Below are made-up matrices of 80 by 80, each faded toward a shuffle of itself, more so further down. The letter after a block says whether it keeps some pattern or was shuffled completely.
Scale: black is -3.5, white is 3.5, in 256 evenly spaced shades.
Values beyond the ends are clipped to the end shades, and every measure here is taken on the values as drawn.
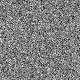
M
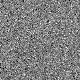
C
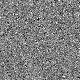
M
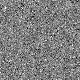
M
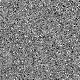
C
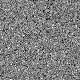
M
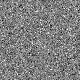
M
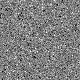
M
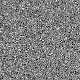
C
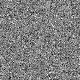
M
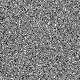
C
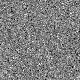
C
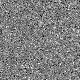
M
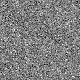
C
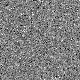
C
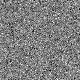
M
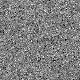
C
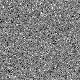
M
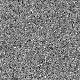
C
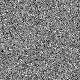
M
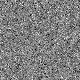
M
